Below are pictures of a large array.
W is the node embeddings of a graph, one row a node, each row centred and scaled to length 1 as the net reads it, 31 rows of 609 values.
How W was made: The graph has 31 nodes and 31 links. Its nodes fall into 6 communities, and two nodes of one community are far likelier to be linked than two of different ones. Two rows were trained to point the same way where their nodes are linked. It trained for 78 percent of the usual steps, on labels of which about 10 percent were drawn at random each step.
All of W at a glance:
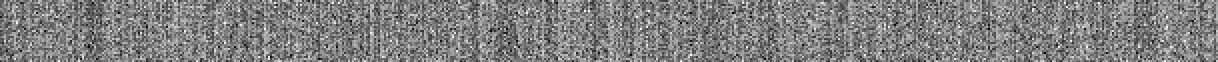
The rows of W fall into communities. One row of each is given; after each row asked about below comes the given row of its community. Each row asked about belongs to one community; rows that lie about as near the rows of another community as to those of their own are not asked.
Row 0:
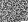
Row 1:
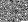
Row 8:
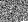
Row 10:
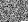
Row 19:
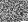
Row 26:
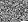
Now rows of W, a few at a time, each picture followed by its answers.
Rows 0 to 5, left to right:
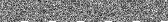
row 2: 8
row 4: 8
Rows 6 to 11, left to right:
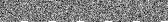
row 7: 19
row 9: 1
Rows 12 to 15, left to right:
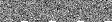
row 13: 0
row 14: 1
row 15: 26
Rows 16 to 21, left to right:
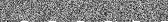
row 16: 0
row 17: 0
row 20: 19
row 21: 10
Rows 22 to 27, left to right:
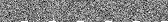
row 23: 19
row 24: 0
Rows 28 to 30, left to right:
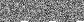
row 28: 8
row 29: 1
